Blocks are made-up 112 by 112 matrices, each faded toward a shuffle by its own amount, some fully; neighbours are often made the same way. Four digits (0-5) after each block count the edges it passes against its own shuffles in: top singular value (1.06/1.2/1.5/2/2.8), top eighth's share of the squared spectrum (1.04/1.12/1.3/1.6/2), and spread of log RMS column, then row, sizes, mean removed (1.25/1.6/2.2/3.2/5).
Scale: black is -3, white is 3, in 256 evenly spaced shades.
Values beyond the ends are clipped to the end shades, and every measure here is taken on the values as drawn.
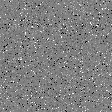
1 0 0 0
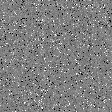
0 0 0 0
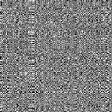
5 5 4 3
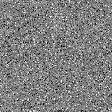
3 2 1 0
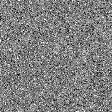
3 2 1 1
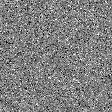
1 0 0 0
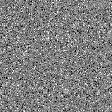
3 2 1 1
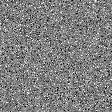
0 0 0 0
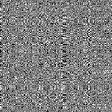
5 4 3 3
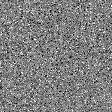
0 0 0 0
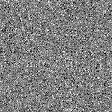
3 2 0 1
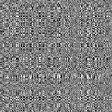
5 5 4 4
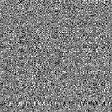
4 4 2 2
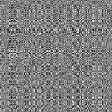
5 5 4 4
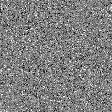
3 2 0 0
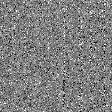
1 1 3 0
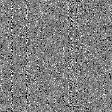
2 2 3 0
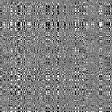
5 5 4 4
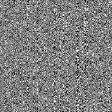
3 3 4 0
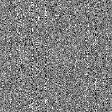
3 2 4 0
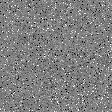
2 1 0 0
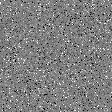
2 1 0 0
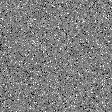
0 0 0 0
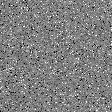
0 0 0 0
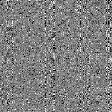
4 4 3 2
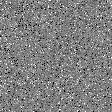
1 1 0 0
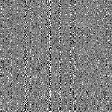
4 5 4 2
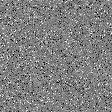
1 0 0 0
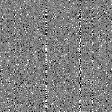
4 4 3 1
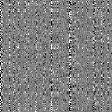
4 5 4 2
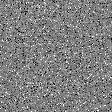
2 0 0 0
